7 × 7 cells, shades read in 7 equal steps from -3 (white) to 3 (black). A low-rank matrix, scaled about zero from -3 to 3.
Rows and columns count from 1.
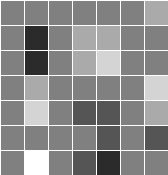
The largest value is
2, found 3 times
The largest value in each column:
0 2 0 1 2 0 1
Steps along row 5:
down up up same down down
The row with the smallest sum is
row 4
